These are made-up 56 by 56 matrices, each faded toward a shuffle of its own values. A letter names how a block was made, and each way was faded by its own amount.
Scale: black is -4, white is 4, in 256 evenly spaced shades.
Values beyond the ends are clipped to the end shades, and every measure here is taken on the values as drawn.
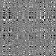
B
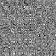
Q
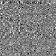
Q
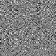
Q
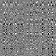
B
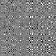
B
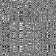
B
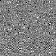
Q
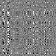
B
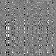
B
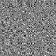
Q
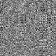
Q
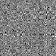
Q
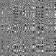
B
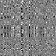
B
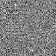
Q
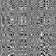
B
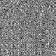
Q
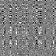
B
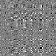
B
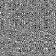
Q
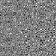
Q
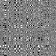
B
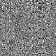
Q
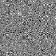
Q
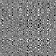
B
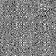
Q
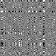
B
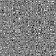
Q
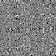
Q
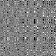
B
